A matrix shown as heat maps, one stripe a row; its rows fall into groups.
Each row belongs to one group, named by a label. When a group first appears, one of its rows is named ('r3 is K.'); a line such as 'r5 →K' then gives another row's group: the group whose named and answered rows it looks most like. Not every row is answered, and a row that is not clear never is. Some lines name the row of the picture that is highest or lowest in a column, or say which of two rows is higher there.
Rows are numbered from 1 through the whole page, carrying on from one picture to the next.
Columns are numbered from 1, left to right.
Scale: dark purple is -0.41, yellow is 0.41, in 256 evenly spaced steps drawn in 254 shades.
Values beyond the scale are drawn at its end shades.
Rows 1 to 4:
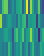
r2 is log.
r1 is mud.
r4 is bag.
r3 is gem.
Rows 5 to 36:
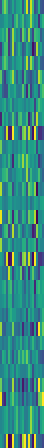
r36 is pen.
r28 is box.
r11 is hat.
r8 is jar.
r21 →jar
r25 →bag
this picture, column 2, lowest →33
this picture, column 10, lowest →32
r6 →gem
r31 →jar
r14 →pen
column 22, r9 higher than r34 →No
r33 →box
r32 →box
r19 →hat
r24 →bag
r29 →bag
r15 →log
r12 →bag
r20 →log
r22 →log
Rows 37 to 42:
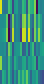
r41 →log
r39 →pen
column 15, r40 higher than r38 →No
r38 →pen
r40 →bag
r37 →log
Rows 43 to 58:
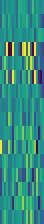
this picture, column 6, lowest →46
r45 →bag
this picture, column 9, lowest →56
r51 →bag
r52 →gem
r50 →bag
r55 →jar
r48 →pen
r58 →mud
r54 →mud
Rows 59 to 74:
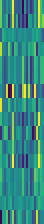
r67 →box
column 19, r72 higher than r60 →Yes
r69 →box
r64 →hat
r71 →hat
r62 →log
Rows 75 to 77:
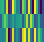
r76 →mud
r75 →pen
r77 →pen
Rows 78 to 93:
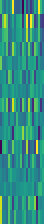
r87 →gem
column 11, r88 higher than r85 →Yes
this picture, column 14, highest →79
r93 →log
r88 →jar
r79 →mud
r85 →pen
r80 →mud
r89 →bag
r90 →hat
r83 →bag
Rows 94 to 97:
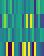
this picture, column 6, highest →94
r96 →bag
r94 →bag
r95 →mud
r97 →pen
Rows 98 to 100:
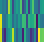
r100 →box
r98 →bag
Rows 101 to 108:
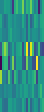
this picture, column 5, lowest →105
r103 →hat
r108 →hat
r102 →hat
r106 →log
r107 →bag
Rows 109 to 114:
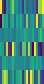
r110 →jar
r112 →pen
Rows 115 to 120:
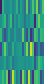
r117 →hat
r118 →mud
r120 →pen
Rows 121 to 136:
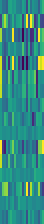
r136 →hat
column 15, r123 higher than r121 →No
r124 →hat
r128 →hat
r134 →mud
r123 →box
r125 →box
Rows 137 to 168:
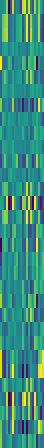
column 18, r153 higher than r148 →No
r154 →jar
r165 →pen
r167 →box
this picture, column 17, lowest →151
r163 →box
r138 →mud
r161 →hat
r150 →mud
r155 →jar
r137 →pen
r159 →mud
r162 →box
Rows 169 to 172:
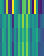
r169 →pen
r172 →gem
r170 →gem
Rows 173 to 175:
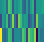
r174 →jar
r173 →bag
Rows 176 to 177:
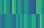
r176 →jar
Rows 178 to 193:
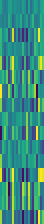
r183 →pen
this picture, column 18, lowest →187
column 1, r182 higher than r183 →Yes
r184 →log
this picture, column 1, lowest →187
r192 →pen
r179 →bag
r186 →mud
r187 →jar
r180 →box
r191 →pen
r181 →hat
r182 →box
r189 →log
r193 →box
